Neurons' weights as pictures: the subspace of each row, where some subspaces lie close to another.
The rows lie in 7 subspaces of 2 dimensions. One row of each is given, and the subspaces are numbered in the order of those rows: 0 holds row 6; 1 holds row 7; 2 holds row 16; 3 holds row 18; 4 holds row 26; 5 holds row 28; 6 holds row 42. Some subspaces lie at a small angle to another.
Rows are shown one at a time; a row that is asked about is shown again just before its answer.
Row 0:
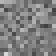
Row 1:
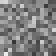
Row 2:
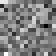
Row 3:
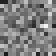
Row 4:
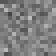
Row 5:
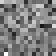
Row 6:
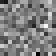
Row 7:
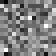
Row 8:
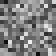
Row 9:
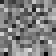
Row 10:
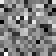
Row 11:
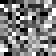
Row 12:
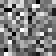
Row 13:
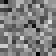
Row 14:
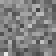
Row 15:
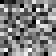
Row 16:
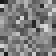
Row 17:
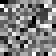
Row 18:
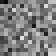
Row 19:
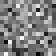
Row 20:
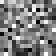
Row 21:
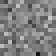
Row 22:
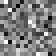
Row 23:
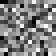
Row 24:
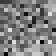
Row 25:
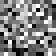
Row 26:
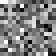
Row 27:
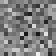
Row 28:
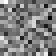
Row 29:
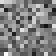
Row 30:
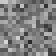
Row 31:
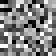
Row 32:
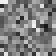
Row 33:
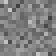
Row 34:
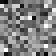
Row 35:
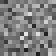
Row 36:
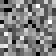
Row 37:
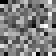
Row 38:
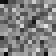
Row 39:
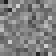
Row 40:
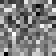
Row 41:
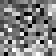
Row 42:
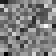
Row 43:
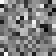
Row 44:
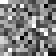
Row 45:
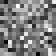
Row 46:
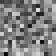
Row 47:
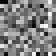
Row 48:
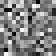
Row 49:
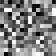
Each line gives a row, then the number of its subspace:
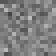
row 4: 1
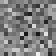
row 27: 3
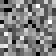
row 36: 2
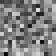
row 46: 5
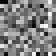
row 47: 0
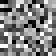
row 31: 2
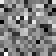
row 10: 2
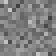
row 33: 6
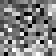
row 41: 3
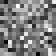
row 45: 4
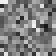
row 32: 2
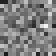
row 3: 0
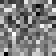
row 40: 0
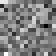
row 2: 6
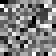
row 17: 6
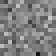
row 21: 0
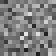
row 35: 3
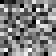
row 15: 4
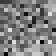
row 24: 3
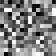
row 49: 6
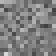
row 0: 6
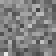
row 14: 5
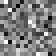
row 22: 6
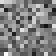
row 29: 6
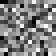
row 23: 5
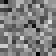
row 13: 2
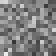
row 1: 3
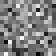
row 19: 5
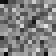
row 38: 5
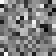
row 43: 2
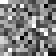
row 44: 3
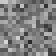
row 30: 4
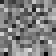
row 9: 4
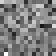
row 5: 0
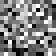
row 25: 5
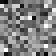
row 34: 1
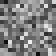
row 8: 4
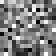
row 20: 4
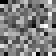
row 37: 0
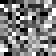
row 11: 1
